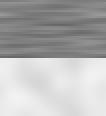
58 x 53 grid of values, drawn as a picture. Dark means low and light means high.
It is made of 2 by 1 panels. Panel 1,1: middling, streaked across, faint in contrast. Panel 2,1: very high, smooth, faint in contrast.
